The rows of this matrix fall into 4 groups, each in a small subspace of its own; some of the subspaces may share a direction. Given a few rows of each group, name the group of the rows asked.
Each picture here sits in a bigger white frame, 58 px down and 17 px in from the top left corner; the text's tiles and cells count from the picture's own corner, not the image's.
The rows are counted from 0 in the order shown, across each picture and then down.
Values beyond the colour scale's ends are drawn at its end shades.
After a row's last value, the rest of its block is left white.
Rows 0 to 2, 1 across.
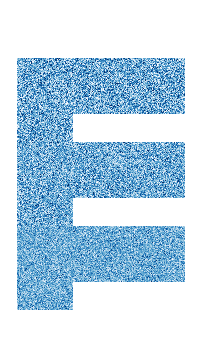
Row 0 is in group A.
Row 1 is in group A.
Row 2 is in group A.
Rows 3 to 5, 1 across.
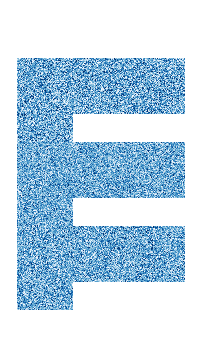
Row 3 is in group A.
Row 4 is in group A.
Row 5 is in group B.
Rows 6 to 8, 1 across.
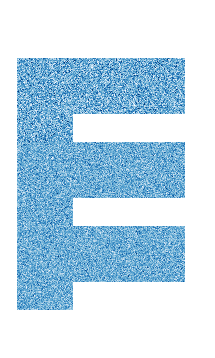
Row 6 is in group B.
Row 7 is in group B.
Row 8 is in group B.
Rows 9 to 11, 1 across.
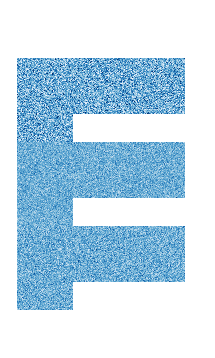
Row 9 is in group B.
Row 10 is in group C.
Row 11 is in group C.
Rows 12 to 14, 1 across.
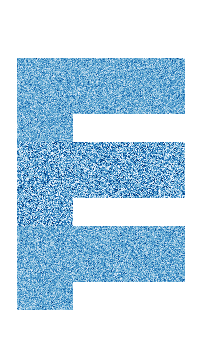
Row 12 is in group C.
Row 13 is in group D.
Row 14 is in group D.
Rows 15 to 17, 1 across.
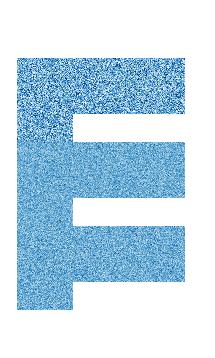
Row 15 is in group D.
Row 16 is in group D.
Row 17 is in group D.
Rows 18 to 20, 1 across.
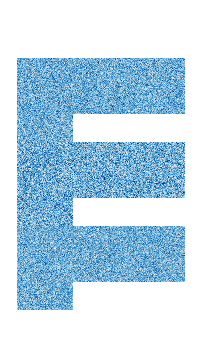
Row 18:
B
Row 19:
C
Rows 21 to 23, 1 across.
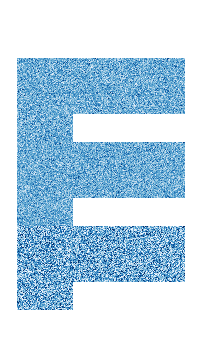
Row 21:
B
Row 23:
C
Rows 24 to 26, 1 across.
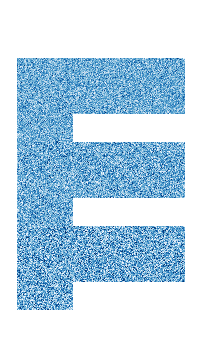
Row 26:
B
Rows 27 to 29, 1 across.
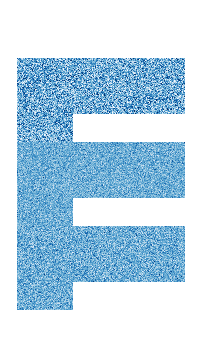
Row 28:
A
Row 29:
D
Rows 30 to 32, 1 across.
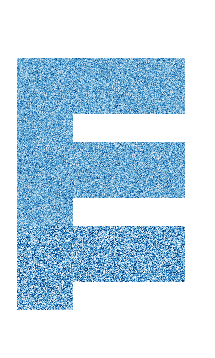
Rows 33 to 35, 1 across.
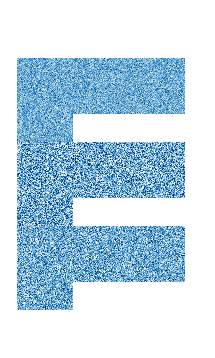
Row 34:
B
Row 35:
B
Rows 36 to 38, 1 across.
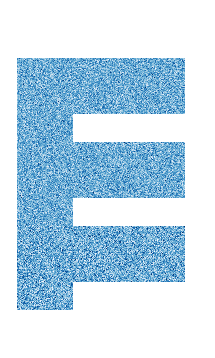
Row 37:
A
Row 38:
A
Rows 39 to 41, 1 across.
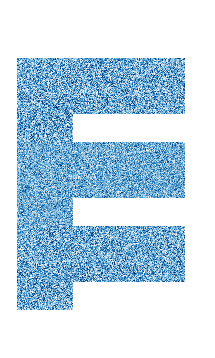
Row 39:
B
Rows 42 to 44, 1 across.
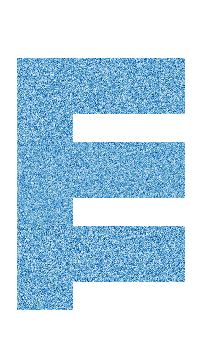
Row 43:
C
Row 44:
C
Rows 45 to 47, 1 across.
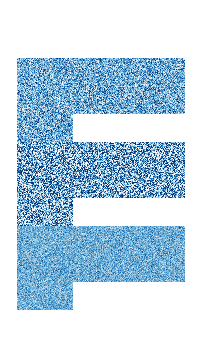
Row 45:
A
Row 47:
A
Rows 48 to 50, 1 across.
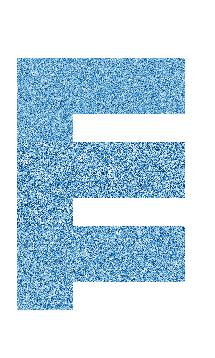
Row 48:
A
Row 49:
A
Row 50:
D
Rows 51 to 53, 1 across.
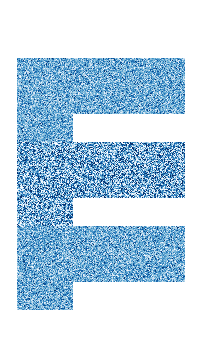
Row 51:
C
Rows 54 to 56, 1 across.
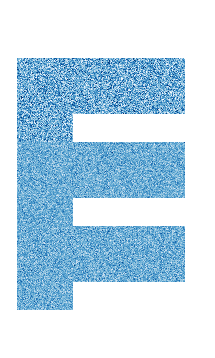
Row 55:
B
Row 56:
D
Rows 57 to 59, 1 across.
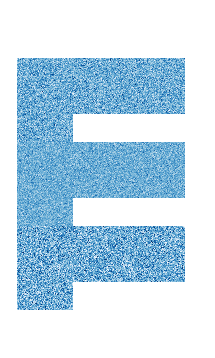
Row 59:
B
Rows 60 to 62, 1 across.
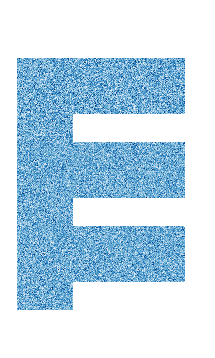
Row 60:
A
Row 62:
A
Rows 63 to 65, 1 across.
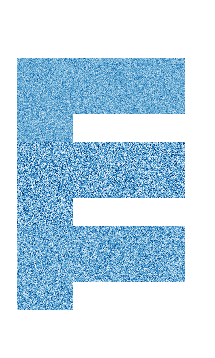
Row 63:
A
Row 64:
A
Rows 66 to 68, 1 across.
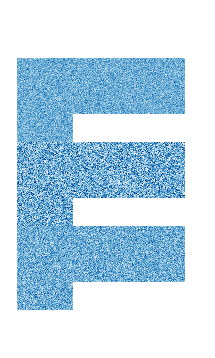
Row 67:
D
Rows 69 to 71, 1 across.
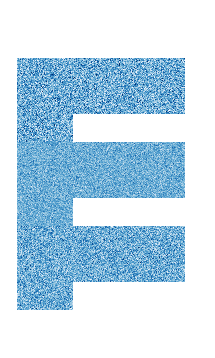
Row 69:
A
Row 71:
A
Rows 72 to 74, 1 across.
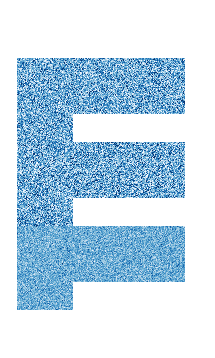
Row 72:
A
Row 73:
C
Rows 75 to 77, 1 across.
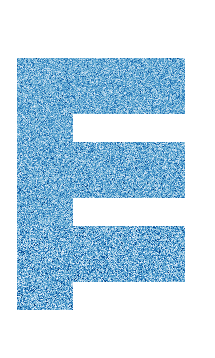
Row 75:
C
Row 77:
A
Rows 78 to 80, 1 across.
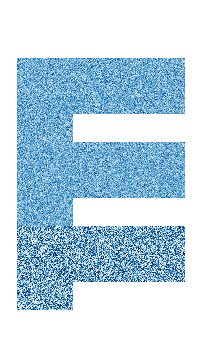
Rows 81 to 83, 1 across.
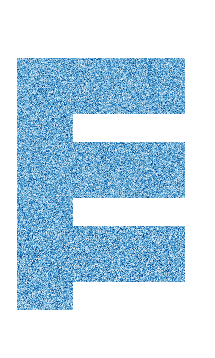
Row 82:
B
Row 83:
C
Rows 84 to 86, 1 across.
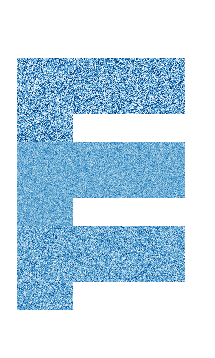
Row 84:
C
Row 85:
D
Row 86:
D
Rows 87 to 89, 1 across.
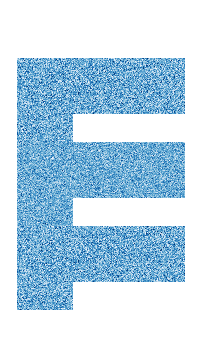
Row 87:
C
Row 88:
B
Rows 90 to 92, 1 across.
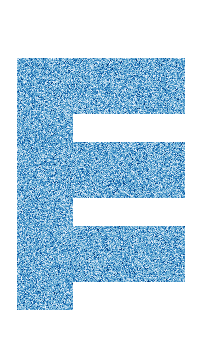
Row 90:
B
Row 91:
D
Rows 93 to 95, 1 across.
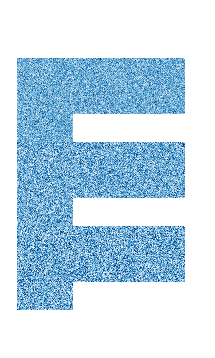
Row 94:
D
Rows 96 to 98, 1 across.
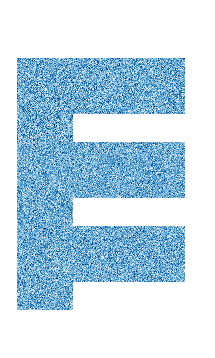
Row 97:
B
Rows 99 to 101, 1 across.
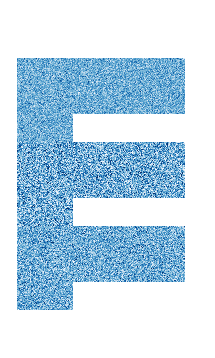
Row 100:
B
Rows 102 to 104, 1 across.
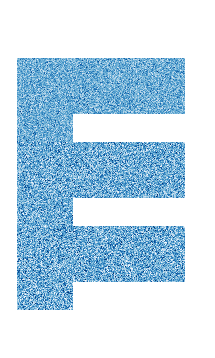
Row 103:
C
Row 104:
B
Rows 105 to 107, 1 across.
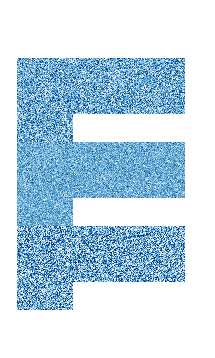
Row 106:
C
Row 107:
C
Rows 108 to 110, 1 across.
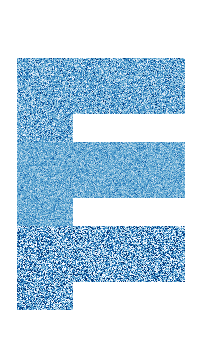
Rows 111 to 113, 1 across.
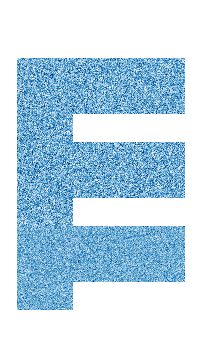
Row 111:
D
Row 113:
C
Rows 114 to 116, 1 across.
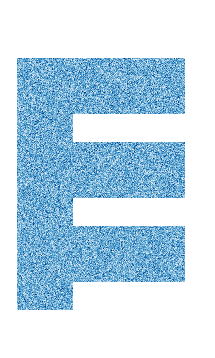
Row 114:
A
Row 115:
A
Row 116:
B
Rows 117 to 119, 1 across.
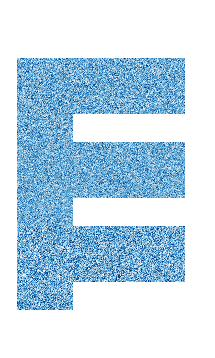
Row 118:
D
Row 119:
C
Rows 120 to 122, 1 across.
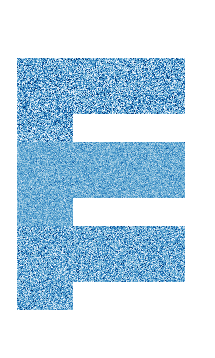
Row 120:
C
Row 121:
D
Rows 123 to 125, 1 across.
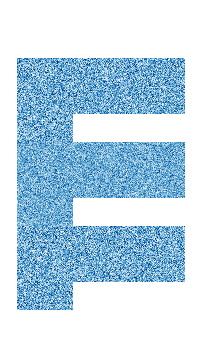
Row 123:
B
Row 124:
D
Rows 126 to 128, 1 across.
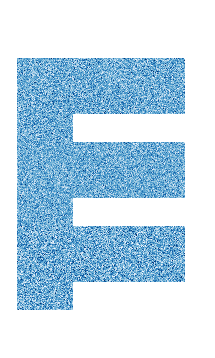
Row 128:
D
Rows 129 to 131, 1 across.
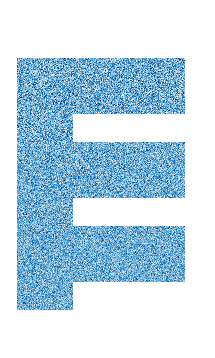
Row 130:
C
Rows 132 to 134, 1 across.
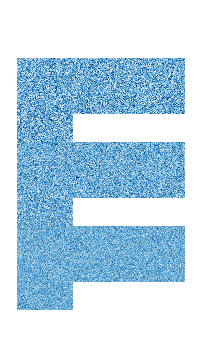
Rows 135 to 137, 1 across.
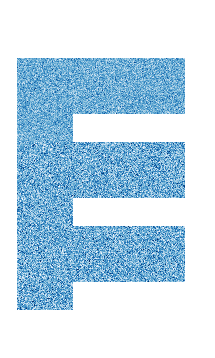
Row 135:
C
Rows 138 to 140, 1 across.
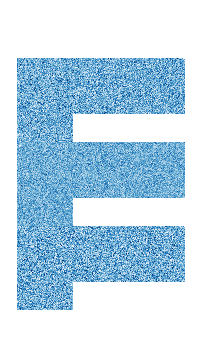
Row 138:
C
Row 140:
D
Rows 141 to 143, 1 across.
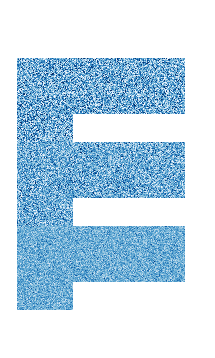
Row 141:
B
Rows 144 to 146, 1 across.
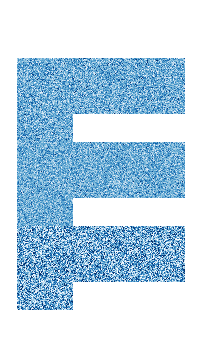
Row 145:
D
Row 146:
A
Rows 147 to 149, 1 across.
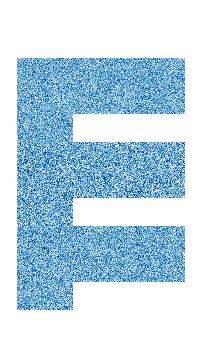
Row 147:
A
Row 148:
C
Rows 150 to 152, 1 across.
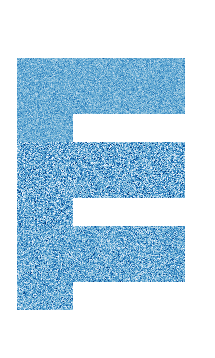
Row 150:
D
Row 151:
B
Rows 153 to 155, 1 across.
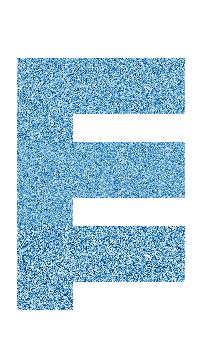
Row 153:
C
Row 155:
C
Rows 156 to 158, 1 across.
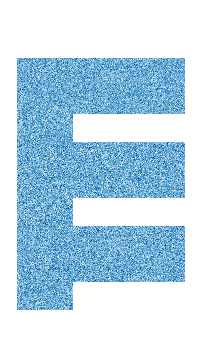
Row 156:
B
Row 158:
A
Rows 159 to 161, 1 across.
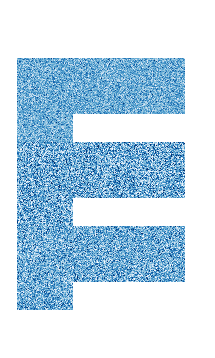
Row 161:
C
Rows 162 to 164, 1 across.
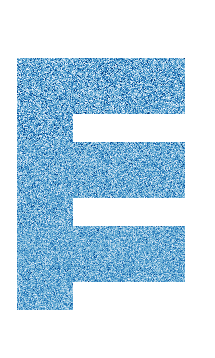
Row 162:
B
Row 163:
A
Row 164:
A
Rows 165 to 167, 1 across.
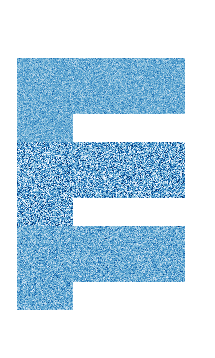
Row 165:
A
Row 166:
C
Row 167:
B
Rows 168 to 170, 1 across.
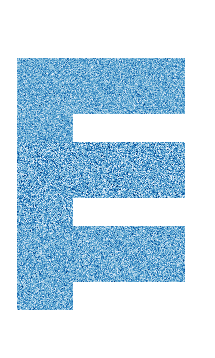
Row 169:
D
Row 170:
A
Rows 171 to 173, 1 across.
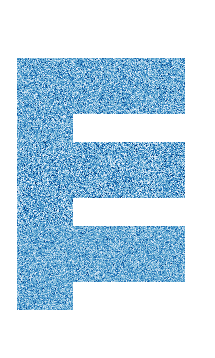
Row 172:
B
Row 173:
A
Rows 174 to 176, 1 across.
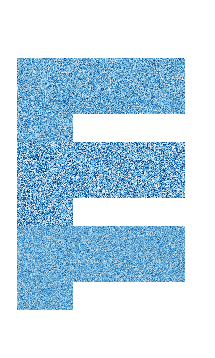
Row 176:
C
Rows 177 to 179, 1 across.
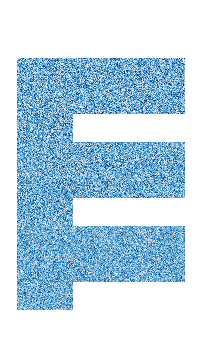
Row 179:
D
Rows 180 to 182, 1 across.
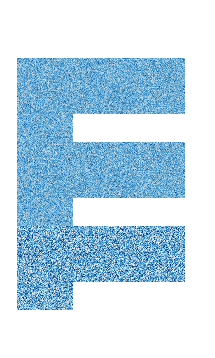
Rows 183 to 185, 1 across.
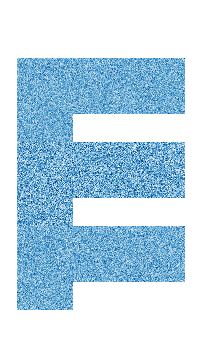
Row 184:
A
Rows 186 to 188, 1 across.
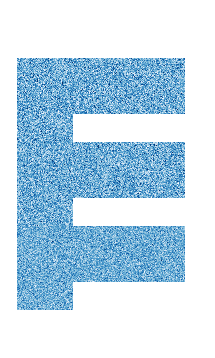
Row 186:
A
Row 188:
B
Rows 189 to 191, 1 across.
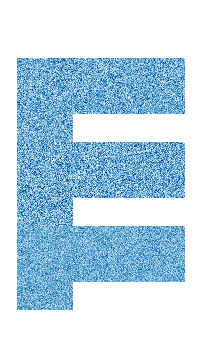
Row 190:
C
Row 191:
A
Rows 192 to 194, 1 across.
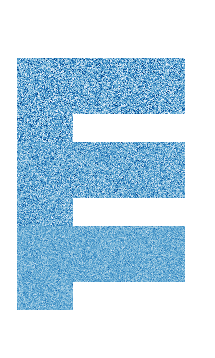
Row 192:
D
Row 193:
D
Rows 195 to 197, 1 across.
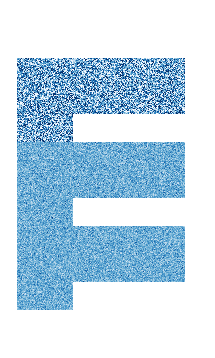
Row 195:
D
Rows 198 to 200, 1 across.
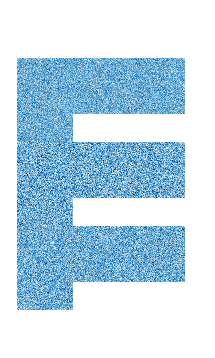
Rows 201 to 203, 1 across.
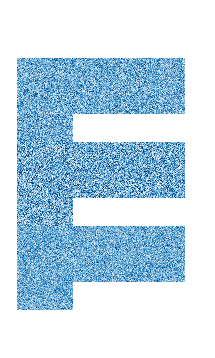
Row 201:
D
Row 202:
C
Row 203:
C
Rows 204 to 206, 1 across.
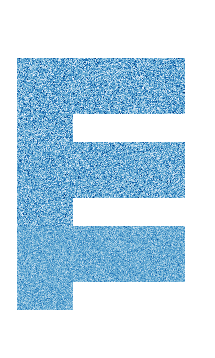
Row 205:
C
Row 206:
A
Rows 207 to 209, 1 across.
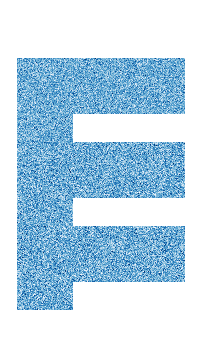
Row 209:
B
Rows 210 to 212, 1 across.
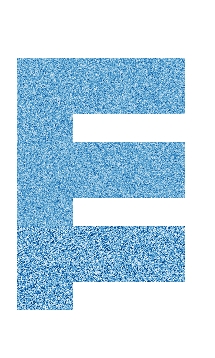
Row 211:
B
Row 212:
B
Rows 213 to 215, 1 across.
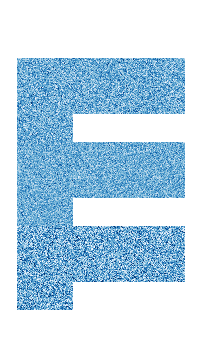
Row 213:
D
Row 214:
C
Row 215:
D
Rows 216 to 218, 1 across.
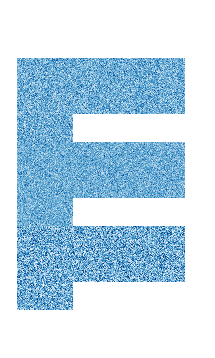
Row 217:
A
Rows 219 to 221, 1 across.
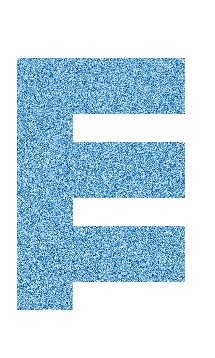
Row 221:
D
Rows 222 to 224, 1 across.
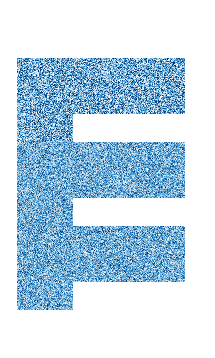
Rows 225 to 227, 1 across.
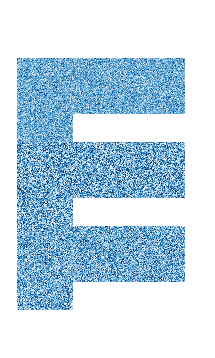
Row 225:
B
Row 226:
B
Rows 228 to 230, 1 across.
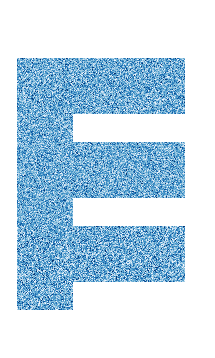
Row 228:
C
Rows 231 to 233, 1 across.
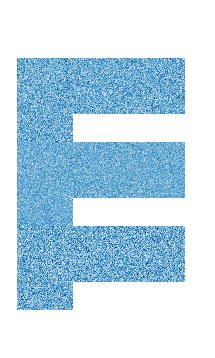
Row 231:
C
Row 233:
C
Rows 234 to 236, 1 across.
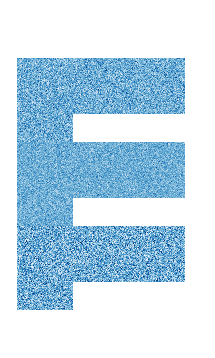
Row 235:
B
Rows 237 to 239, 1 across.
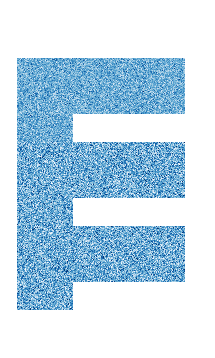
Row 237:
D
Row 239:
A
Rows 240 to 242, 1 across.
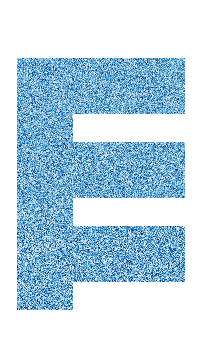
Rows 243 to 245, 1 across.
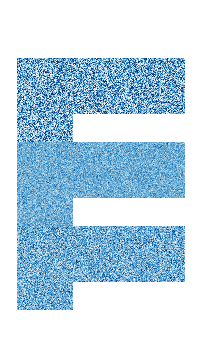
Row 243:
B
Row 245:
D
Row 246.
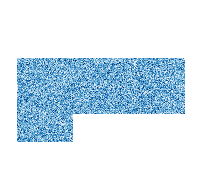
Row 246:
A
